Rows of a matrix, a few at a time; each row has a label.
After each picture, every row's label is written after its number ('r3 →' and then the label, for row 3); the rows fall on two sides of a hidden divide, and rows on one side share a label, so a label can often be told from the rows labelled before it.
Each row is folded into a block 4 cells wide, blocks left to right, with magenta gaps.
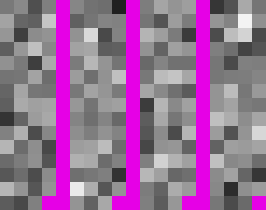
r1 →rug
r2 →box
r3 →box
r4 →box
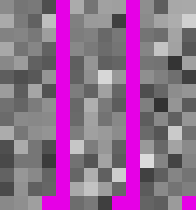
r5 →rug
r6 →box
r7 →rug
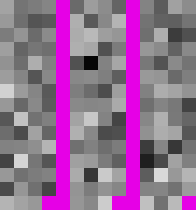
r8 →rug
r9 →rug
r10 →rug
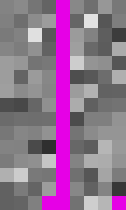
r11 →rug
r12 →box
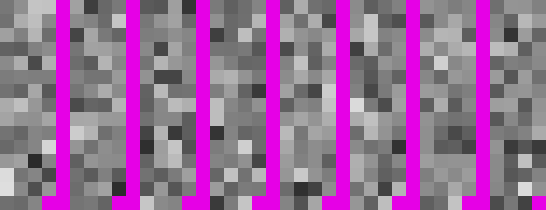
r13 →box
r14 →rug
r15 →rug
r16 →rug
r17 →box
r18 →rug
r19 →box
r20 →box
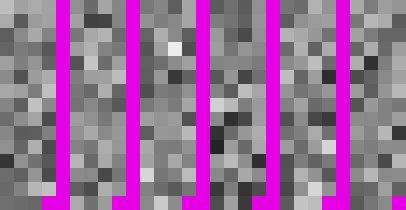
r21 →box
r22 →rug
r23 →rug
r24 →rug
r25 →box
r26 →box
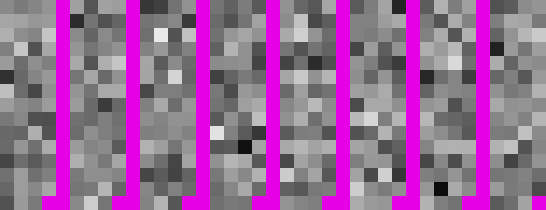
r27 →box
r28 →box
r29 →box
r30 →rug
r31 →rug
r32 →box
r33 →box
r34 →box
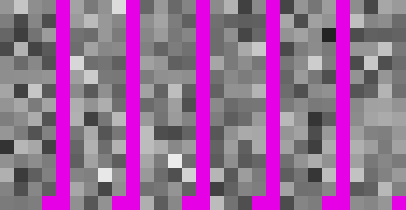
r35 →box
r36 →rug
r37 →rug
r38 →rug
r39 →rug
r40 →rug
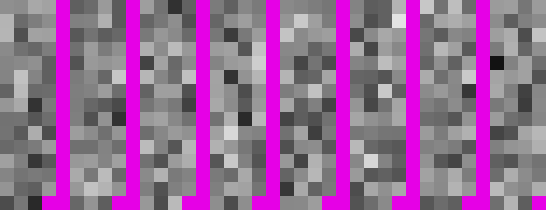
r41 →box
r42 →box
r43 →rug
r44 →box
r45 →rug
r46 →rug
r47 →box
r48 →box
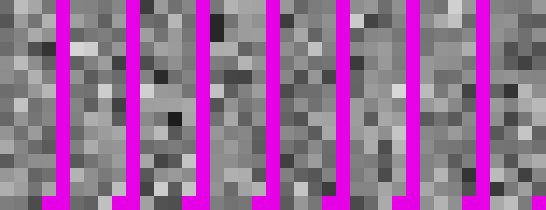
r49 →box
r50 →rug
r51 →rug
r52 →box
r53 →rug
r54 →rug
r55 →box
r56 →rug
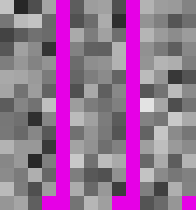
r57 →box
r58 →box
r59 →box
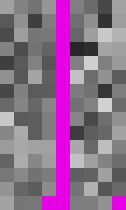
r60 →rug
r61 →rug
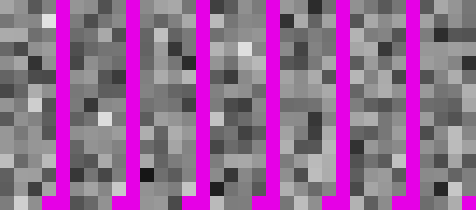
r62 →rug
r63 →rug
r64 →box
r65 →rug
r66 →rug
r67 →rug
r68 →box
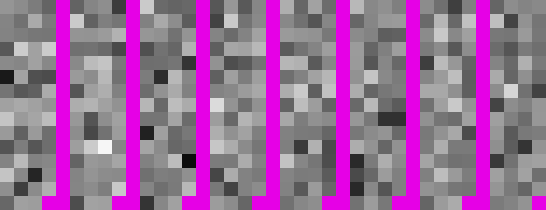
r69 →box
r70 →box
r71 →rug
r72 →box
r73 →box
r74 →rug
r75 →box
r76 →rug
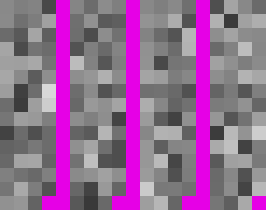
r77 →rug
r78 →box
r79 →box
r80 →rug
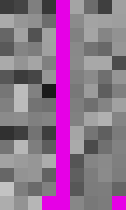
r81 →box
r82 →rug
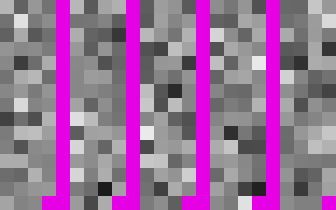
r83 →box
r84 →rug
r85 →box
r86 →box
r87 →rug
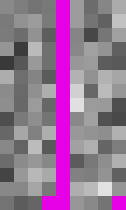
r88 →rug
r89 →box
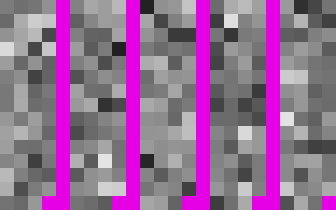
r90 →box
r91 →box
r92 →rug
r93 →box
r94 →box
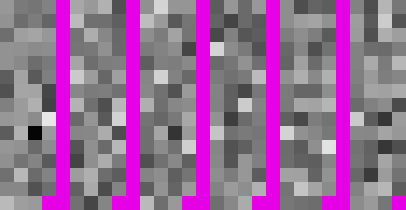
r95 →rug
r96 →rug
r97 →rug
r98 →rug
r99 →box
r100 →box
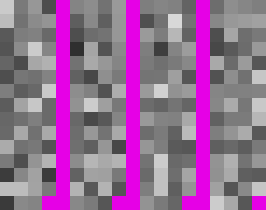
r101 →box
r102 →box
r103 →rug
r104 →box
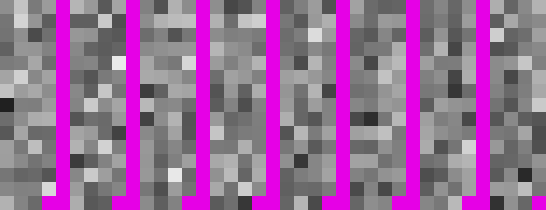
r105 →box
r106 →box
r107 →box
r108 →box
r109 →rug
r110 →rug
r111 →rug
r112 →box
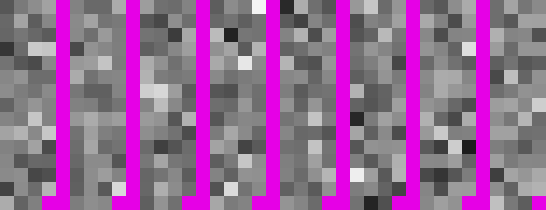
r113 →rug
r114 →rug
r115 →box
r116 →rug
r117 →rug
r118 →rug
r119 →box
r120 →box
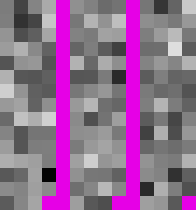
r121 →box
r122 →box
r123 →rug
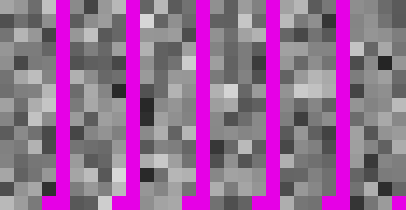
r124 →rug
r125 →rug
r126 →rug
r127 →box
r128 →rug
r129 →rug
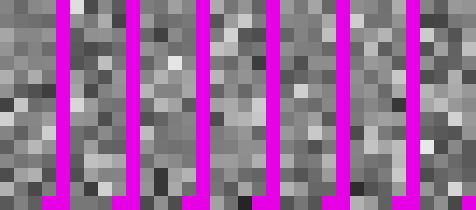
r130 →box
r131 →box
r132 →box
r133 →box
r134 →box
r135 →rug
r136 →box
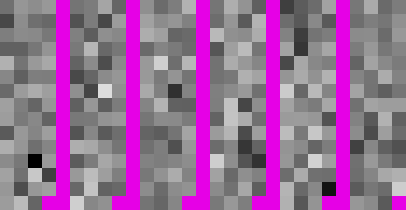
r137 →box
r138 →rug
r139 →box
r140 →box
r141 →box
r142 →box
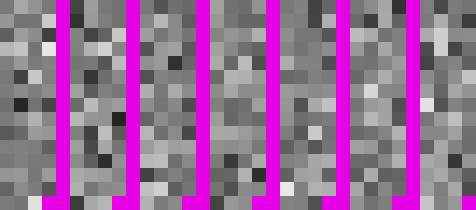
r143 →rug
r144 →box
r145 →box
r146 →box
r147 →box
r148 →box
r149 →box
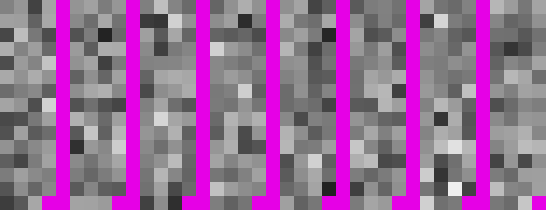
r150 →rug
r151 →rug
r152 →box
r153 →rug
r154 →rug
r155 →rug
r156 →box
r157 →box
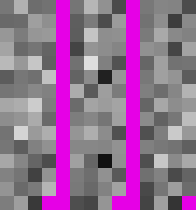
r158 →box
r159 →box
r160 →box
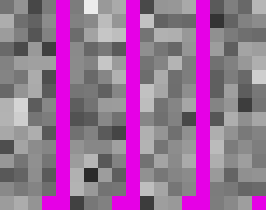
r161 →box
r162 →box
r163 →box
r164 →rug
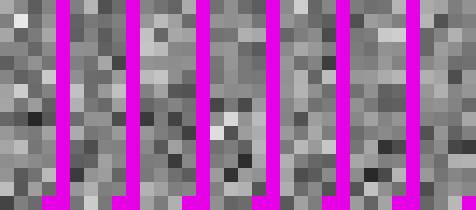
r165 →box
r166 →box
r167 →box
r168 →box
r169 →box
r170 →rug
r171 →rug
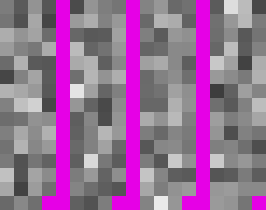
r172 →box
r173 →box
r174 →box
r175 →box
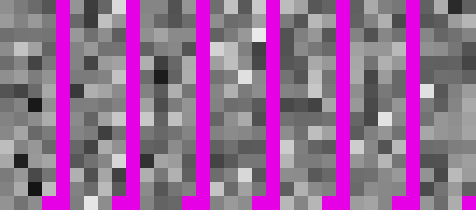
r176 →rug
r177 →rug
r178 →rug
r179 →box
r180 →rug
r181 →rug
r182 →rug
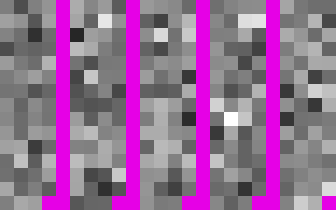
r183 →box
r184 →rug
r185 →box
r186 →rug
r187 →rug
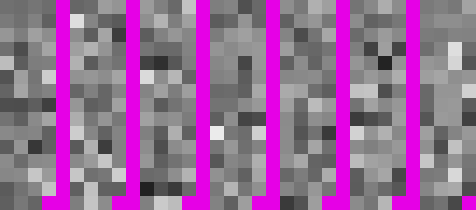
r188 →rug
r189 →rug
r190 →rug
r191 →rug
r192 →box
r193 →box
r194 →box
